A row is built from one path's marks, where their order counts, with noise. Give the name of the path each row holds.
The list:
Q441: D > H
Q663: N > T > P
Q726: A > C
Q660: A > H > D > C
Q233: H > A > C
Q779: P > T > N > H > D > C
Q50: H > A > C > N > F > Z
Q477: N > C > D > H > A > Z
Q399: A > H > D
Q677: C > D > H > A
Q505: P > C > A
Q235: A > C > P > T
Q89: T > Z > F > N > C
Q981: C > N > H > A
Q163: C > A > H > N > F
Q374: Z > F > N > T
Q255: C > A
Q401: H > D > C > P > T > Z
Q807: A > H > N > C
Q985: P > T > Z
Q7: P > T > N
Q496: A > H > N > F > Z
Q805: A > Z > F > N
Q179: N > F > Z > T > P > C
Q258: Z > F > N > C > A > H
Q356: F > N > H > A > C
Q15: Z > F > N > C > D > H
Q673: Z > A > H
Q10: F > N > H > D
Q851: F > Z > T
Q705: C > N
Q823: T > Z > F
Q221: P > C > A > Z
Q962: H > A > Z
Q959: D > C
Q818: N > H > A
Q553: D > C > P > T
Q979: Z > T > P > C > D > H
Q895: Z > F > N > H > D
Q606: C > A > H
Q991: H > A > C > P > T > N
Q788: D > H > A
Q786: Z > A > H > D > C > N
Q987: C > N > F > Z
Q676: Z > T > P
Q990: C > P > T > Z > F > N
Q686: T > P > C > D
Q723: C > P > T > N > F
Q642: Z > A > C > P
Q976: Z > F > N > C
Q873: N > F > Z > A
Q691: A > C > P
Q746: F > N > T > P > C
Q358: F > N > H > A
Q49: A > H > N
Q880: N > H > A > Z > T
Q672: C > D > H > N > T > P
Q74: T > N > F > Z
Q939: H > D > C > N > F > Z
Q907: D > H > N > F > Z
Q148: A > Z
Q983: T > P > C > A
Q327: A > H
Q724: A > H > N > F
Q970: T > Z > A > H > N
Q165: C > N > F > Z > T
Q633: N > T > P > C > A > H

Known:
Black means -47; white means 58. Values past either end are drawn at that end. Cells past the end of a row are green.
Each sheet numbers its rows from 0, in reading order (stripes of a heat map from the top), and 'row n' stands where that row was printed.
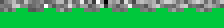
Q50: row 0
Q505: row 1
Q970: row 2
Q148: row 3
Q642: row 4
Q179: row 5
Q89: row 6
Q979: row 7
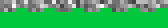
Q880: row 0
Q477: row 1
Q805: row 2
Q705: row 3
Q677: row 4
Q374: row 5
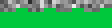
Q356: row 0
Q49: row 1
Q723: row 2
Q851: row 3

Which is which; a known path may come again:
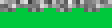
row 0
Q663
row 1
Q807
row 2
Q673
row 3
Q991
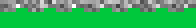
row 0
Q987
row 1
Q786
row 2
Q976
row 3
Q179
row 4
Q374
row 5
Q356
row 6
Q851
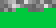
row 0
Q477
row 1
Q221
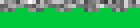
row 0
Q779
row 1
Q676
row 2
Q89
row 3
Q606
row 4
Q962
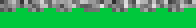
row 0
Q399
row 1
Q496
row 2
Q15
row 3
Q723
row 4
Q49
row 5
Q970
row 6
Q233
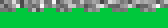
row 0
Q805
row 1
Q880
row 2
Q50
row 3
Q705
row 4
Q990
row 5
Q165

